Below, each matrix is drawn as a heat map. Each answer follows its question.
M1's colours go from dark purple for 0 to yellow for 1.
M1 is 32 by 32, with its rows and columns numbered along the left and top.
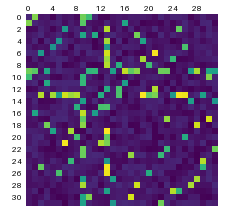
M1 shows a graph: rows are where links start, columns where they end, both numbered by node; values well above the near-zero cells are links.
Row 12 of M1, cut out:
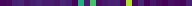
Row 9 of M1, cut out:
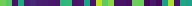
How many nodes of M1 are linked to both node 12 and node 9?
0
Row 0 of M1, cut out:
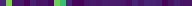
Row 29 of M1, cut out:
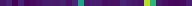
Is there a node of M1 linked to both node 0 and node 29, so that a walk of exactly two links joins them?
no
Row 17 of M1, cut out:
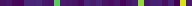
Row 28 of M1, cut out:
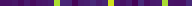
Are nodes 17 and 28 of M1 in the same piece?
yes
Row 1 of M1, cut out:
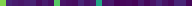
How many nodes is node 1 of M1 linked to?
3
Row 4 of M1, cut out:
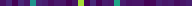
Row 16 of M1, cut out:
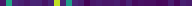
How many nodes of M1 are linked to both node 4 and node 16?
0
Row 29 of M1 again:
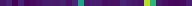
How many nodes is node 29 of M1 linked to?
3
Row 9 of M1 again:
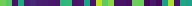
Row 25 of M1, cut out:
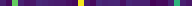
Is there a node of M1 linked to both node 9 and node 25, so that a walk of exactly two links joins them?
no
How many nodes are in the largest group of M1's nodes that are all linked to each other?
3
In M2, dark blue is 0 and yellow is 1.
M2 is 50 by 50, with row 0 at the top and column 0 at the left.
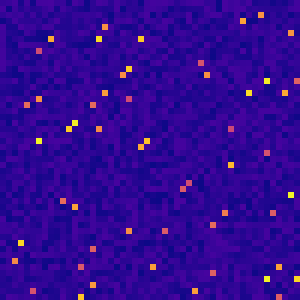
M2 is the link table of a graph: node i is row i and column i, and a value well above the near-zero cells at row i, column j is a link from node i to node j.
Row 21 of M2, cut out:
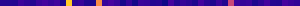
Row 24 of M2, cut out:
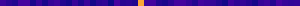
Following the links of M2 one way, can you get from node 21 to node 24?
yes
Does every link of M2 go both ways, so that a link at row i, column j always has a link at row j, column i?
yes
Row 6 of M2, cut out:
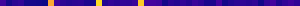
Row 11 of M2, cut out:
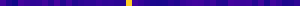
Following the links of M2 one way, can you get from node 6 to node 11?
yes
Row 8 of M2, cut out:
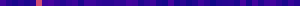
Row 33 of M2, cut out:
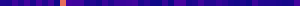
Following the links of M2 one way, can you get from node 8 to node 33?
no
